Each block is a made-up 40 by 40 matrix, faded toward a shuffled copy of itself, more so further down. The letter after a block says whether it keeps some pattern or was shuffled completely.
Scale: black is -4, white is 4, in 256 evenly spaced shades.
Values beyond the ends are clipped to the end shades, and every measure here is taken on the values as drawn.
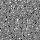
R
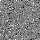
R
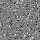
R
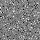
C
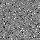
R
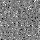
R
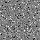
R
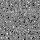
R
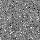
R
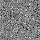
R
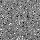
C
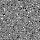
C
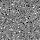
C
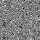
R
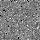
R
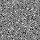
R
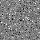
C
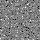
R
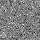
R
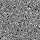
C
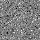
C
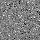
C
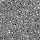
R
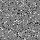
R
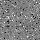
R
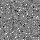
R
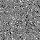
R
